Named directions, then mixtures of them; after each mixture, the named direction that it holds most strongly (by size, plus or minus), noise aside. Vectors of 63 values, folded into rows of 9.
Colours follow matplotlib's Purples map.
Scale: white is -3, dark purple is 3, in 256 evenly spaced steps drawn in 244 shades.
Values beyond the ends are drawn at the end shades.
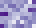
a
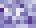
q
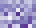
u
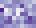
q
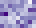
a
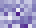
u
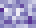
q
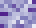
a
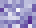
u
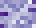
a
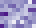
a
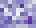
q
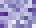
a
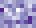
q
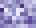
q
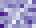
a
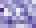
q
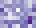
u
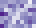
a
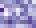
q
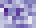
q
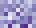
u
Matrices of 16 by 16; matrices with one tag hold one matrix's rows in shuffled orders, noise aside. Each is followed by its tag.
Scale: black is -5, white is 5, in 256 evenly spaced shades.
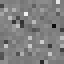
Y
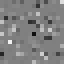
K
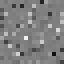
Y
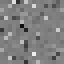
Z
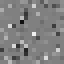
Z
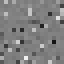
Y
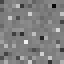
Y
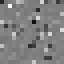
K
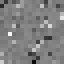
K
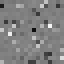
K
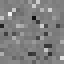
K
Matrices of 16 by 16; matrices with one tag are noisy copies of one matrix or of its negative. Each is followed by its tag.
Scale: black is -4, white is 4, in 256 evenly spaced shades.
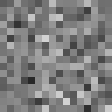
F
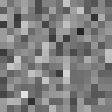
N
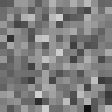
F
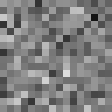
N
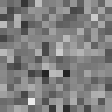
N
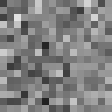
N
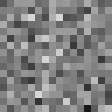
F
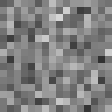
F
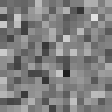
N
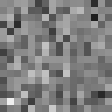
N
